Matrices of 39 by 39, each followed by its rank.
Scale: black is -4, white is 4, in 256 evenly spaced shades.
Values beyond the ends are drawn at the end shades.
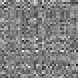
five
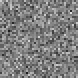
full rank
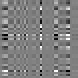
one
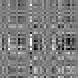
two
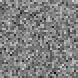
full rank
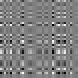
one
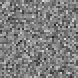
full rank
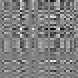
two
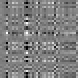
two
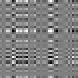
one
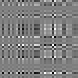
one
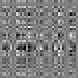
two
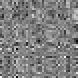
five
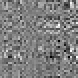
five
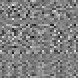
five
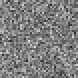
full rank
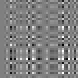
one
